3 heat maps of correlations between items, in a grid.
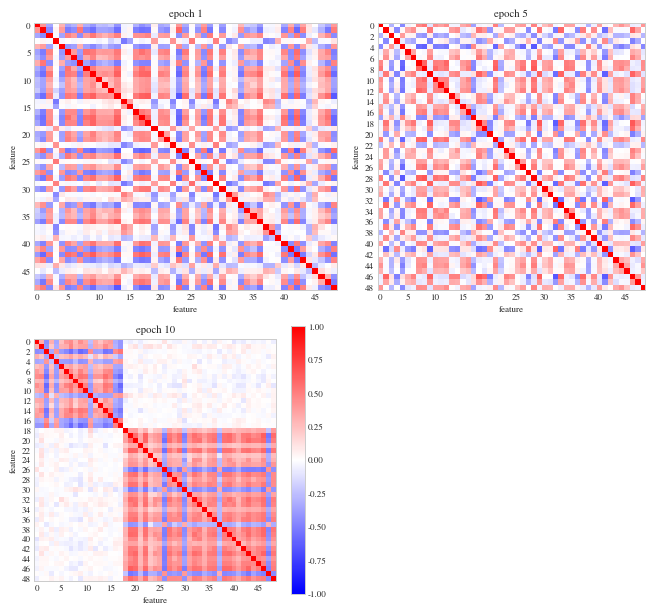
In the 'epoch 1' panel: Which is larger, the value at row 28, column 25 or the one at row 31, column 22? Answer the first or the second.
the first
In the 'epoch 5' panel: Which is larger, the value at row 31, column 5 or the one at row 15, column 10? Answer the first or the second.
the second
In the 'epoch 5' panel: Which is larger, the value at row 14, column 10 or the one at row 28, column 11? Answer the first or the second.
the second
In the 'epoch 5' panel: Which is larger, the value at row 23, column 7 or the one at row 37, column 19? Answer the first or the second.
the second
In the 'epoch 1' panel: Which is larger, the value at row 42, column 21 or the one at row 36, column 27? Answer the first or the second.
the first
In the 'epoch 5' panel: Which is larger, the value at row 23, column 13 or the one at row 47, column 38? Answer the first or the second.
the first
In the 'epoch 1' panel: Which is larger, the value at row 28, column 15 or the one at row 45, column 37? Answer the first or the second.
the second
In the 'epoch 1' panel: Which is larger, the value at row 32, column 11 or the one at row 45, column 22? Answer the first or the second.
the first
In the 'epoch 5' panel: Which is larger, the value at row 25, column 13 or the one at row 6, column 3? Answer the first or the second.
the first
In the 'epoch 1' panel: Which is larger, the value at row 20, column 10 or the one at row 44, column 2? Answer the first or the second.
the first
